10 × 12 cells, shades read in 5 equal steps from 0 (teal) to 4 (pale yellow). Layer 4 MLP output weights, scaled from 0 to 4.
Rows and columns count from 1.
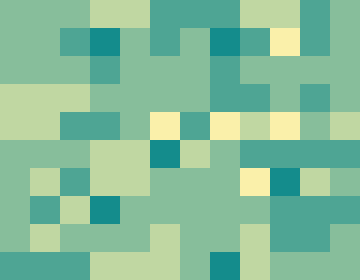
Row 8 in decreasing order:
3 2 2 2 2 2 2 1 1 1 1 0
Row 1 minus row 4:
-1 -1 -1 1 1 -1 -1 0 2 1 0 0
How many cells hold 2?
53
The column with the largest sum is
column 5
